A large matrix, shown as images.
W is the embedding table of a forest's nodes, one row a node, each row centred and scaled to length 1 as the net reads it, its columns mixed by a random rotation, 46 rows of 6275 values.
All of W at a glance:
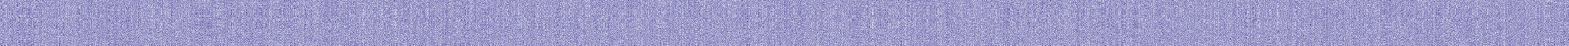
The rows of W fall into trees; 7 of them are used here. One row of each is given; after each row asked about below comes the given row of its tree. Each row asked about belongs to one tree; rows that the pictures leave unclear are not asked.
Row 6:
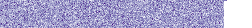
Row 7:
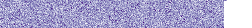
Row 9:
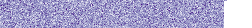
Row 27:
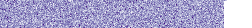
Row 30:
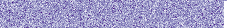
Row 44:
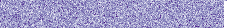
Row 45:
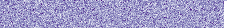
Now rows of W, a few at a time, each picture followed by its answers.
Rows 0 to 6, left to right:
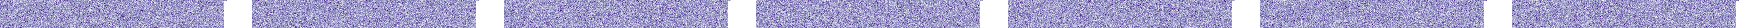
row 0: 6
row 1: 45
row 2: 30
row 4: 30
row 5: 6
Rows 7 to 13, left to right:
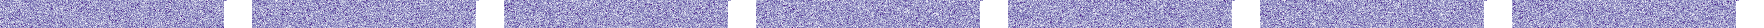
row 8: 45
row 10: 9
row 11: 30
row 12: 9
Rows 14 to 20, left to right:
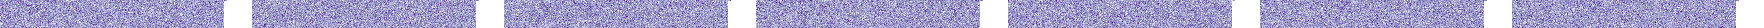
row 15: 6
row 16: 6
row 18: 44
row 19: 7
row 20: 7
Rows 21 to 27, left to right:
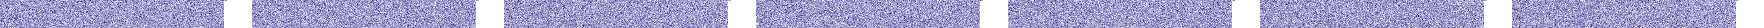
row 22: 9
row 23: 27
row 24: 9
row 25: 9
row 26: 27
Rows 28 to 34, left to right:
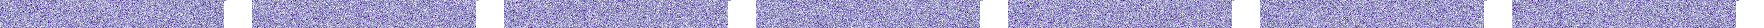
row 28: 9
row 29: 44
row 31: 7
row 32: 30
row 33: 44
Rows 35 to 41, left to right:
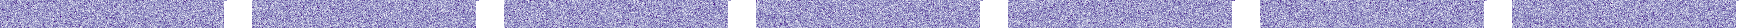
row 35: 27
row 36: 7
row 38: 44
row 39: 6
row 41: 44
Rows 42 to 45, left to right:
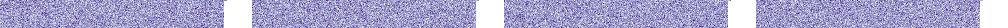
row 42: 9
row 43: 45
